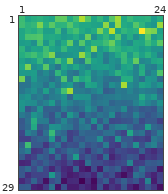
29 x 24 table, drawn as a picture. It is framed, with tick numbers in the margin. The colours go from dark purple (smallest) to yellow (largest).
The field climbs toward the top. The texture is fine-grained noise. On average the colour sits 40% of the way up the scale. No regular stripes run through it. No single row or column stands out from its neighbours.
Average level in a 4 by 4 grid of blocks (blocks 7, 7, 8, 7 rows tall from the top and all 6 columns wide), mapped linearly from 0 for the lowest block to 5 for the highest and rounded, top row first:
5555 / 3433 / 2222 / 1000
